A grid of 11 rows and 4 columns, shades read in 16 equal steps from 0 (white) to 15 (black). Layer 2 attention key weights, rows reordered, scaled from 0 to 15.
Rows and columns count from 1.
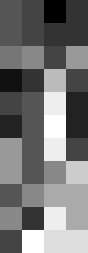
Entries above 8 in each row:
4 4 1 3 3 3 2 1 1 1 1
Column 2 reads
11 11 7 12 10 10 10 10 7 12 0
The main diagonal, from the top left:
10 11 11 11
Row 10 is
7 12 1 5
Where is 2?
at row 11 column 3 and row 11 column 4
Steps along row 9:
down down same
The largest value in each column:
14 12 15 13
